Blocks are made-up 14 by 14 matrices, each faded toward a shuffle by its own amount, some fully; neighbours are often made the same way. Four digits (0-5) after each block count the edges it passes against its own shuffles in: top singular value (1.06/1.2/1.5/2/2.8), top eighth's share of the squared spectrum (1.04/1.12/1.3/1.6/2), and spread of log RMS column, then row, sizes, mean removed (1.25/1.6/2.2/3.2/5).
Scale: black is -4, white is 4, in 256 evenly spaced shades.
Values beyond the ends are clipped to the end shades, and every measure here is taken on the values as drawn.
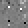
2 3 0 0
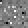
0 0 0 0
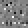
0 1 0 1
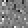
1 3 0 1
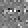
2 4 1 1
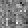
2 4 0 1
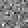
0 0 0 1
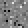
0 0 0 0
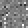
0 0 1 0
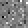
0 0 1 0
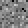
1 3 0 1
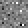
1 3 0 0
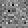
1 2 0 1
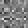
3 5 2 2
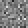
1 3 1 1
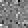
2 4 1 0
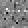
0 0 0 0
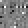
2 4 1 1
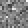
0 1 0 0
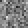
1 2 0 0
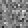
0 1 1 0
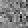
3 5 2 1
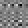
3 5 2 2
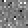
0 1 0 0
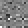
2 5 0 2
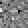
2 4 0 0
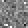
1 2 0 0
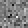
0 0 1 0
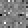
1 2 1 1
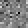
1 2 2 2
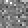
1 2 0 0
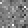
1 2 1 1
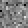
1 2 0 0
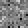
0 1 0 0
